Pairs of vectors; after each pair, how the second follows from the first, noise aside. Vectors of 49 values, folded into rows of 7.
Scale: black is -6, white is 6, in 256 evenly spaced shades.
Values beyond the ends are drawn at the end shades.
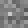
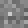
copied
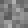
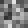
scaled up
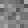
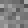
copied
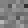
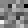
scaled up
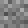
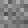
copied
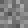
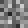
scaled up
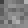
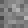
wrapped around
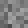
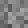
copied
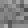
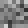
scaled up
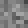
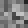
scaled up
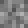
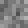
wrapped around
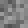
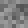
wrapped around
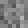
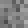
wrapped around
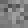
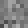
wrapped around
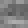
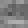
copied
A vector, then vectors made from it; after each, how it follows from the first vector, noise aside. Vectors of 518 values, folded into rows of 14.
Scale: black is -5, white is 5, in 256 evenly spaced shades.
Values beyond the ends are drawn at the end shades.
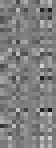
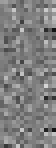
wrapped around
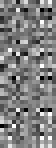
scaled up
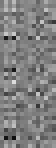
reversed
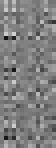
reversed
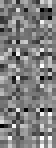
scaled up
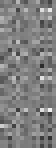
negated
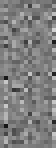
wrapped around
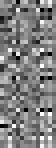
scaled up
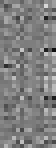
wrapped around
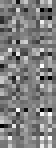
scaled up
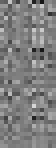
wrapped around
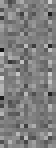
wrapped around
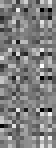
scaled up
